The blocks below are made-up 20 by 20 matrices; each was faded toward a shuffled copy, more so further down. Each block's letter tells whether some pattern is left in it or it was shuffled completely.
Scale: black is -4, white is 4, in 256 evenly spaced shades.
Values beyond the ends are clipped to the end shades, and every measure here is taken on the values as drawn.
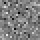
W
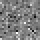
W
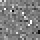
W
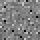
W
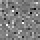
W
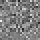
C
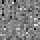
W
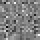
C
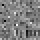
C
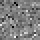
W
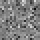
C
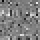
C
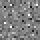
W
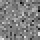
W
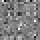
C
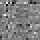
C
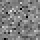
W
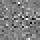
C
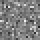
W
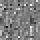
C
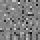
C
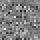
C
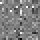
C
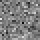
W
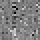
C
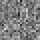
C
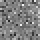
W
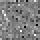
W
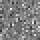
W
